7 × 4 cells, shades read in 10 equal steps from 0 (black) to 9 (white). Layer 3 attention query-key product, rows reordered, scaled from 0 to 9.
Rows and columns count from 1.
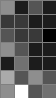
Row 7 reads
5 9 3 4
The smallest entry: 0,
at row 3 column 4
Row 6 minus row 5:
5 -1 4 2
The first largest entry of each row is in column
1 1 1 1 2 1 2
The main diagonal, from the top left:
5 2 2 1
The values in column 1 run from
1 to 6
